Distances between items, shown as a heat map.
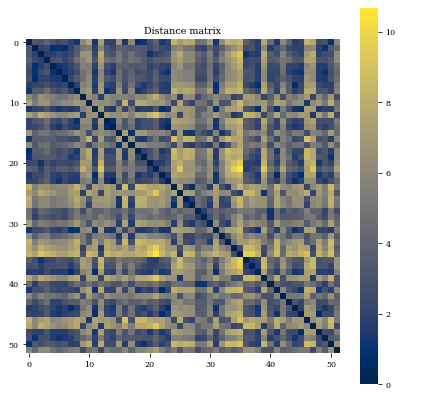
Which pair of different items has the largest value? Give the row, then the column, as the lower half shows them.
35, 21
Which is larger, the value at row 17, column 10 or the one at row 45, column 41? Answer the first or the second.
the first
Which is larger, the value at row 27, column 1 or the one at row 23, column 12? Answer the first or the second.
the second
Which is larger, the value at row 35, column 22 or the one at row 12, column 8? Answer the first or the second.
the first
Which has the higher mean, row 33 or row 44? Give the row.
33
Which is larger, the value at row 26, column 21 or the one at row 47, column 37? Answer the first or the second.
the second
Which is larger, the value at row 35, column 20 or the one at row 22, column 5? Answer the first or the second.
the first
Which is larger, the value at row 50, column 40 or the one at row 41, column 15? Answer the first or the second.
the second
